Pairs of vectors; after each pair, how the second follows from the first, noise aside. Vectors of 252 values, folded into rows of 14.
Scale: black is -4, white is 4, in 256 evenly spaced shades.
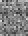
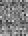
reversed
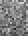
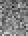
reversed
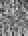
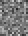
sign-scrambled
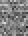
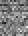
negated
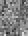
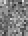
reversed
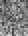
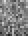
negated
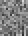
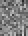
negated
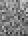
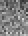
negated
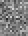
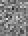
sign-scrambled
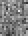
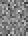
sign-scrambled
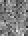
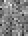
reversed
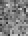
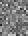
sign-scrambled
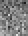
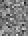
sign-scrambled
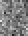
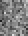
negated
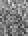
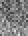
reversed
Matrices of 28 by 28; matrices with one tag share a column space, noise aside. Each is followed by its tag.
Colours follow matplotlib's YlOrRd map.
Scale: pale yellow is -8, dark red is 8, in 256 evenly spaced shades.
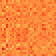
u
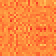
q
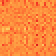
q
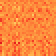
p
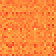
u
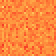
u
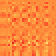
p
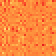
q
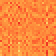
p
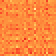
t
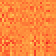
p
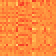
q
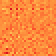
t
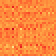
u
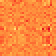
q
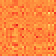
u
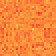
u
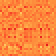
u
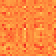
u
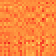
p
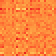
t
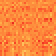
p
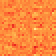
u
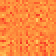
p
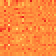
q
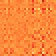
t
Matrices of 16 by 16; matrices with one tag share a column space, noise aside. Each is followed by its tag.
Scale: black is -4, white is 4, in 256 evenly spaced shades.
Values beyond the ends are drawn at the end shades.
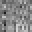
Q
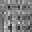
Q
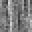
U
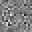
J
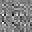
J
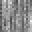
U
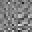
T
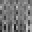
Q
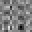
Q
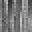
U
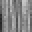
U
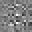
J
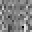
Q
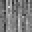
U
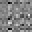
T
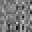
Q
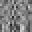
Q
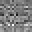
J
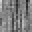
U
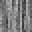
U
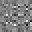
J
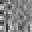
Q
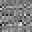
J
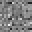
T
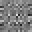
J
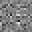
J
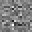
J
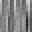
U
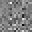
T
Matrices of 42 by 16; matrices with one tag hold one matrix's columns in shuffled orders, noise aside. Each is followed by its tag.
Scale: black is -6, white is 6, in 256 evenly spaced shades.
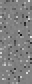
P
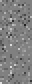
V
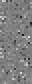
P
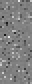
P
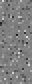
P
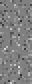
V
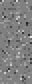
P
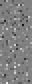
V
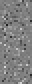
V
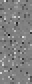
P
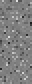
P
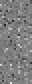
V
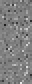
V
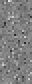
P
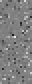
P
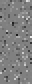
P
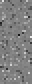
P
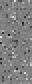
P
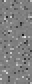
P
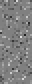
P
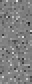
P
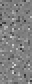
V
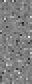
P
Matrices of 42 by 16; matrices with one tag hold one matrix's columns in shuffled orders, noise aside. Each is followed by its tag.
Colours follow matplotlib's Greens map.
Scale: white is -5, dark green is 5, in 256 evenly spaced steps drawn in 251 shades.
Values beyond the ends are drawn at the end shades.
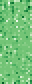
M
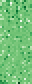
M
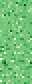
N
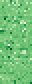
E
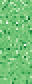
E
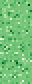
N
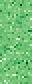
N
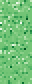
E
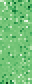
M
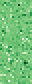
N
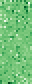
M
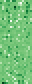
M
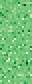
N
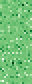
N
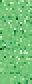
E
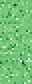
N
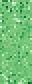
M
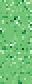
E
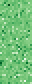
N
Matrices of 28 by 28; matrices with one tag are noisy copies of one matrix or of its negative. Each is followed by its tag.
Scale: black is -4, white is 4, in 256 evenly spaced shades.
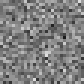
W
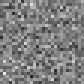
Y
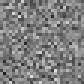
Y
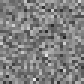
W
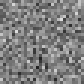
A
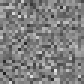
Y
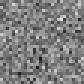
A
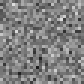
A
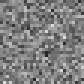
W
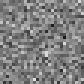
W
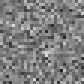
W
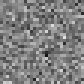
W
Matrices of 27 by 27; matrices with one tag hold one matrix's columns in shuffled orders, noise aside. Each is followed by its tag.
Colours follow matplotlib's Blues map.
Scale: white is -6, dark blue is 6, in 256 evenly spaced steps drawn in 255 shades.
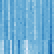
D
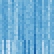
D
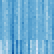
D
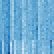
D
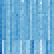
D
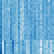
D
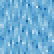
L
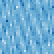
L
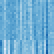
D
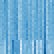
D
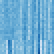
D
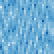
L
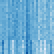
D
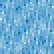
L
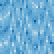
L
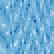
L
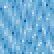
L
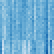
D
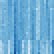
D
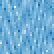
L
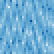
L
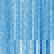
D
